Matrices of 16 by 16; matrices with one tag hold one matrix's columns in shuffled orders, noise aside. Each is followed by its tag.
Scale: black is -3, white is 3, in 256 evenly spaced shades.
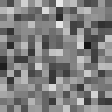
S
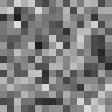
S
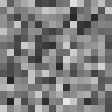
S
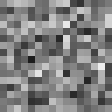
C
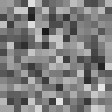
S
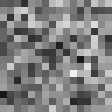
C
